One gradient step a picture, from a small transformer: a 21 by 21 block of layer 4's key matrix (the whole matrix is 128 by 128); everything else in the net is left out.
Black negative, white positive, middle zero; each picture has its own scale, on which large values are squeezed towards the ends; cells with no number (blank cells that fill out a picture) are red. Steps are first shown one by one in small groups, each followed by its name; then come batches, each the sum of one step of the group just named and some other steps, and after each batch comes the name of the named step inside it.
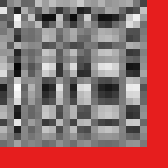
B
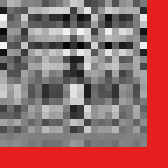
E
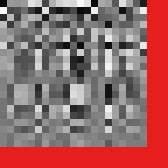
E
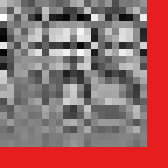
E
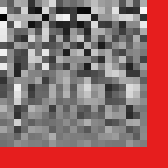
B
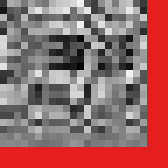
E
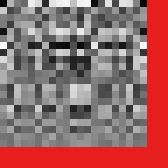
E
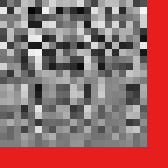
E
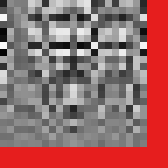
E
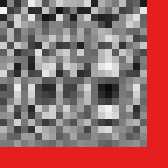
B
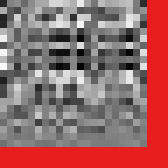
B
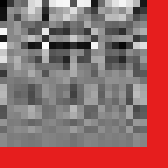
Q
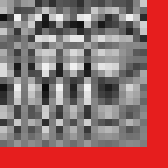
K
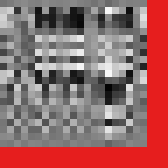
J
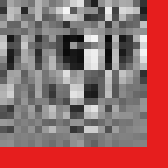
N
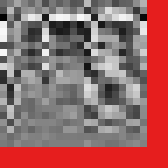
K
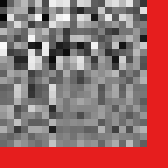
Q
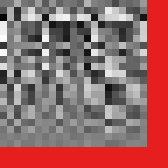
J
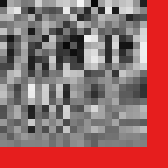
N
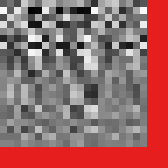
N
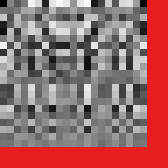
K
